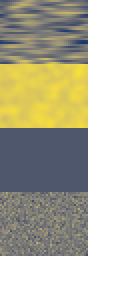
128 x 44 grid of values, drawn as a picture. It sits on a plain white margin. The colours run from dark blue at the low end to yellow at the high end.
The table splits into 4 rows of 1 panel. Panel 1,1: middling, streaked across, strong in contrast. Panel 2,1: very high, blotchy, faint in contrast. Panel 3,1: low, flat. Panel 4,1: middling, fine-grained.
